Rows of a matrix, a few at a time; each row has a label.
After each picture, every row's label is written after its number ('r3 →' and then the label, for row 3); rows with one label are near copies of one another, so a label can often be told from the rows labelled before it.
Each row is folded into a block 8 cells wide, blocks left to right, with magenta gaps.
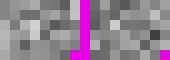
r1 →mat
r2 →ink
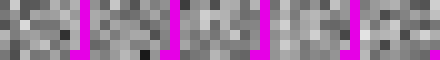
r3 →ink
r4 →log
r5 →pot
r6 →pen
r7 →mat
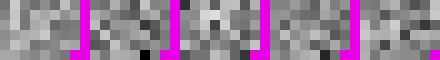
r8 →pen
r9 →log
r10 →pot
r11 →log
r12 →mat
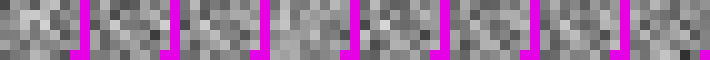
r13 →pot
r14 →ink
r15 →ink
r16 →pen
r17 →ink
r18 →ink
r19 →ink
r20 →log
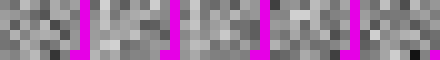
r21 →log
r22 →pen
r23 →pen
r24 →pot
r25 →log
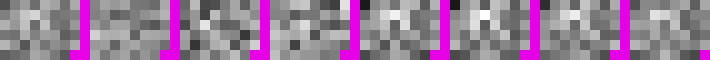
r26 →pot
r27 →mat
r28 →ink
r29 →mat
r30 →pot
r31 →pot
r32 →pot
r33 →pot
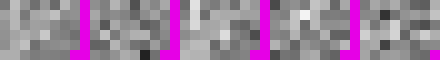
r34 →pen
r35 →log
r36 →pen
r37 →pot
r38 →mat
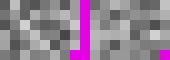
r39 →ink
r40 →mat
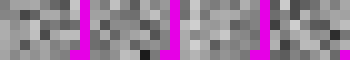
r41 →mat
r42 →log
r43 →pen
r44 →ink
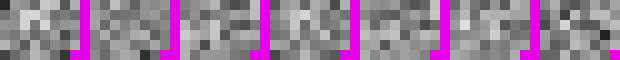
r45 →pot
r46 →log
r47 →mat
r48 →pot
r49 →mat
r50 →pen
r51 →ink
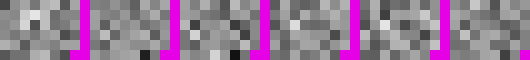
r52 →pot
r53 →log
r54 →log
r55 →ink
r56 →ink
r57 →log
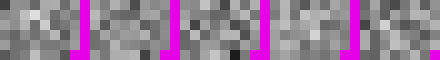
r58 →pot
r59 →log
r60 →log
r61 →pen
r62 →ink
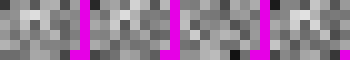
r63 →pot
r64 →pot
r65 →log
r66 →pot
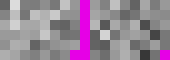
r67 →pen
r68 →log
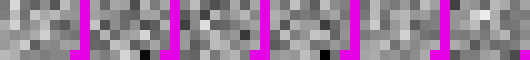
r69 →pen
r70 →log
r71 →ink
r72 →log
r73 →pen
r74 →pot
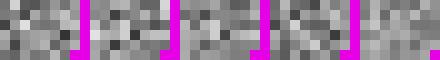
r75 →ink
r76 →mat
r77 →mat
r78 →ink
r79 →pen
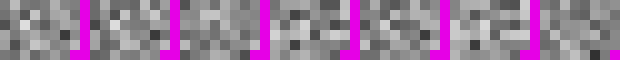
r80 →ink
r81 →ink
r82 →pot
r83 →mat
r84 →ink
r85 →mat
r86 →log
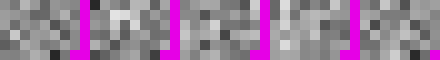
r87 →log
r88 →pot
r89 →mat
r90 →pen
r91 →log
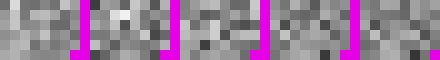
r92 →pen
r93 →pot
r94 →mat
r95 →log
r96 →log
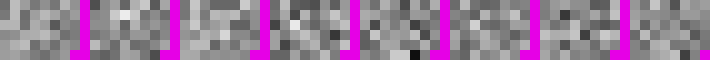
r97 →pen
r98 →pot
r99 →pen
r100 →ink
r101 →log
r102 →ink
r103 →mat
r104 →log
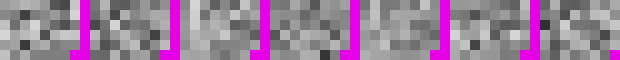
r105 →mat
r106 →ink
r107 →pen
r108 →log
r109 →pen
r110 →mat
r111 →ink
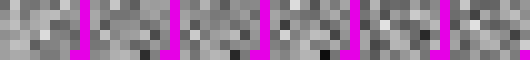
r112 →pen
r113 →log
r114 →log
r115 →log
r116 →ink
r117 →ink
